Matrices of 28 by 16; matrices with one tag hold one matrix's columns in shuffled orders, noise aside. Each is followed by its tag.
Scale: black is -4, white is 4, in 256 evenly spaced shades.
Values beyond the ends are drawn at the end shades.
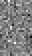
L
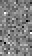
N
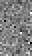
N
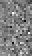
N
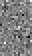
L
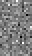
L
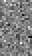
L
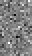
L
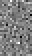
L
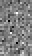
N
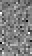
N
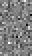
L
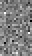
N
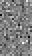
L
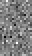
L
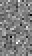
L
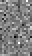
L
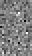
N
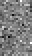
L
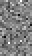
L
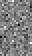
L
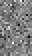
L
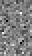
N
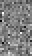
N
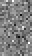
L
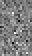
N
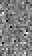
N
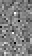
N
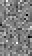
L
